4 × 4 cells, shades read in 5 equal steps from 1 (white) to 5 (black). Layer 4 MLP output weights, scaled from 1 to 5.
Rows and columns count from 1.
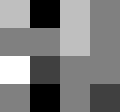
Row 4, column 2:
5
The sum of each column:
9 17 10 13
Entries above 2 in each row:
2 3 3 4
